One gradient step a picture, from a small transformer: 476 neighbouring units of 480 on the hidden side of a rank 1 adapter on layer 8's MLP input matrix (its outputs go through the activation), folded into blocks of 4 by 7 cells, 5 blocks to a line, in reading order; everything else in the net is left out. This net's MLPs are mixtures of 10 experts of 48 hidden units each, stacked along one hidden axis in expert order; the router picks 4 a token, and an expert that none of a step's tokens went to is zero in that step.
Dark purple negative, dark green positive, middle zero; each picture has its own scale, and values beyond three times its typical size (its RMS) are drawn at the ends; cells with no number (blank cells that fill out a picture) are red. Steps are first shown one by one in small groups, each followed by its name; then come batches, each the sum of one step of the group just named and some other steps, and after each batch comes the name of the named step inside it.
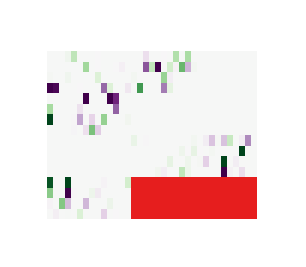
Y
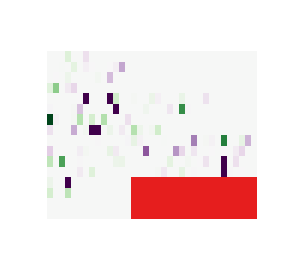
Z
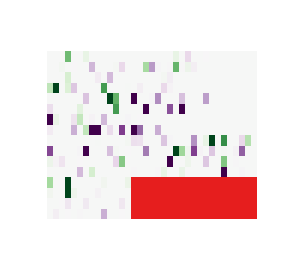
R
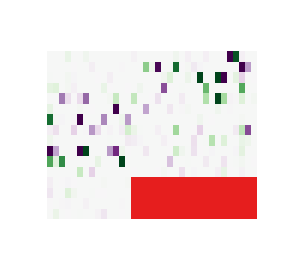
R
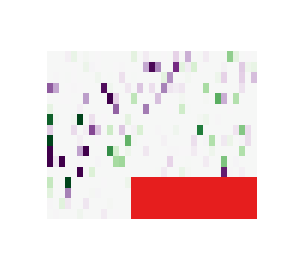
Y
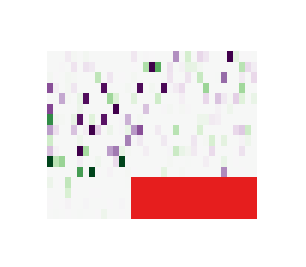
R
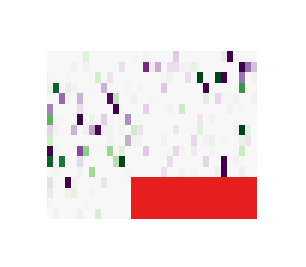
Z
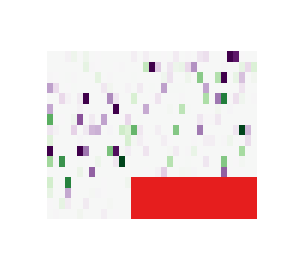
Y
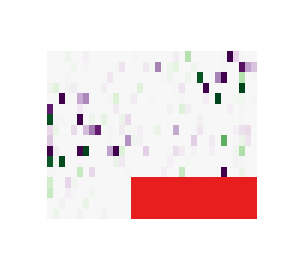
Z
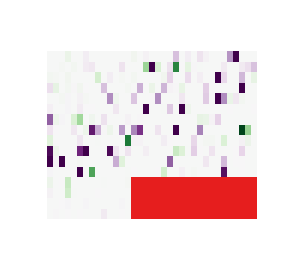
R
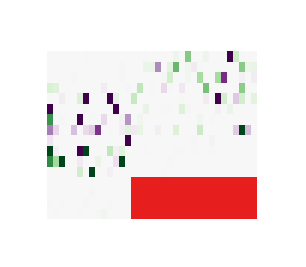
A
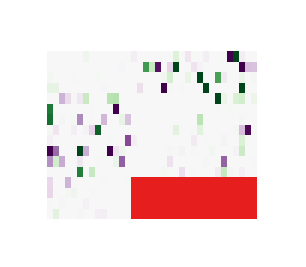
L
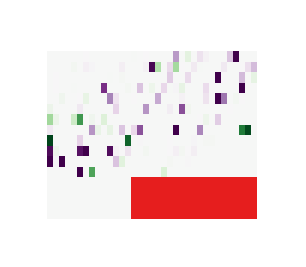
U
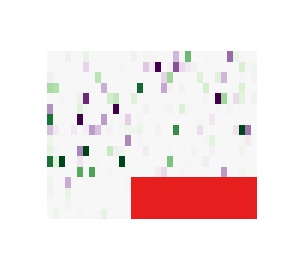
A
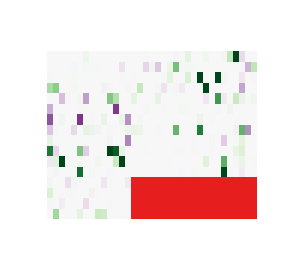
A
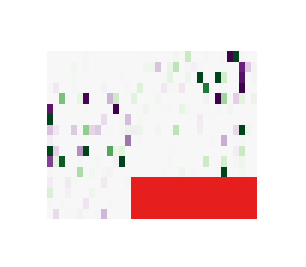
A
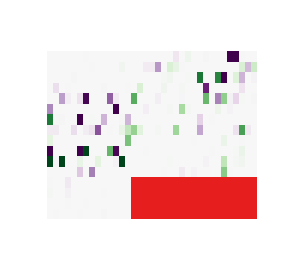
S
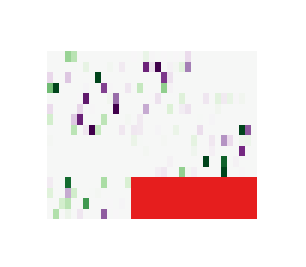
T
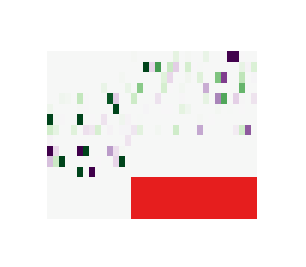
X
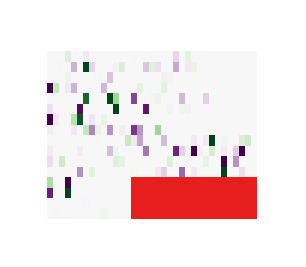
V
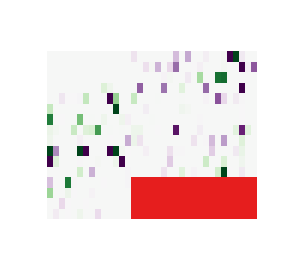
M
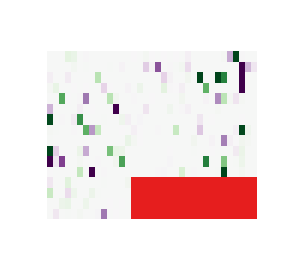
T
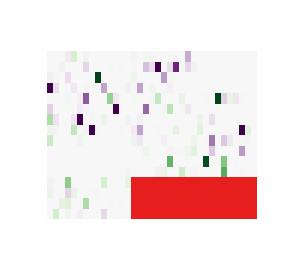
T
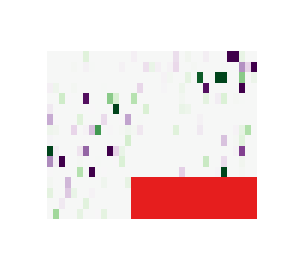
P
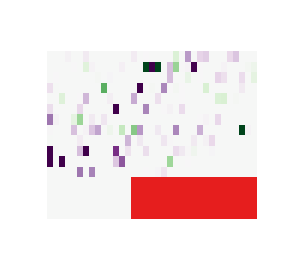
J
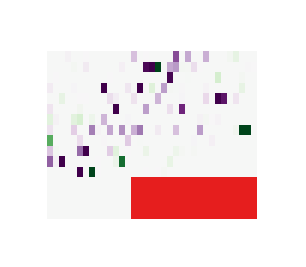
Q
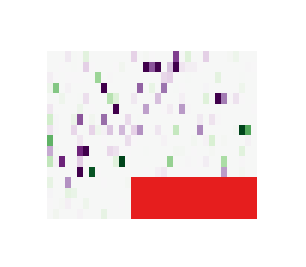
Q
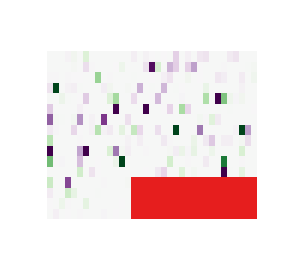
J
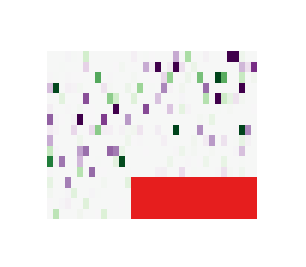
P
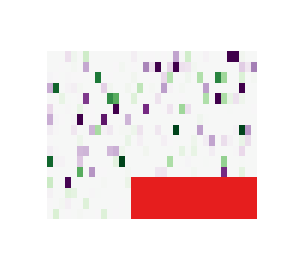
P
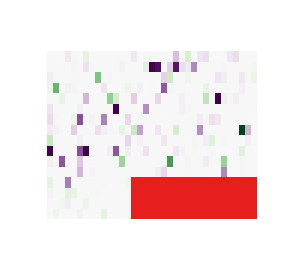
J
